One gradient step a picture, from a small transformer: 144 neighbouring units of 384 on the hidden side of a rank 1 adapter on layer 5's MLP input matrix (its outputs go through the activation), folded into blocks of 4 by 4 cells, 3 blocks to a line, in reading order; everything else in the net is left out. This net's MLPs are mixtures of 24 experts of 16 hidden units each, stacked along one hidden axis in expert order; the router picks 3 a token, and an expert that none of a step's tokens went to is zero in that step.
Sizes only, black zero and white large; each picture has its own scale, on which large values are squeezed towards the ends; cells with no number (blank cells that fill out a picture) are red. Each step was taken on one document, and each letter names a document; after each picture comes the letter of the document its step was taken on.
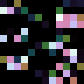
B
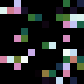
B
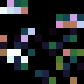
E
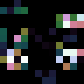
E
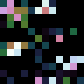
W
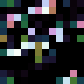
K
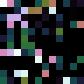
K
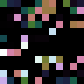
K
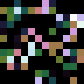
E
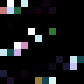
W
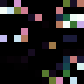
B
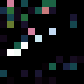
W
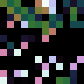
K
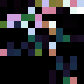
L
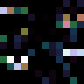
E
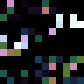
W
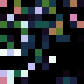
K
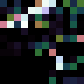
L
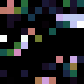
W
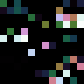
B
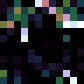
B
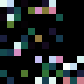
W
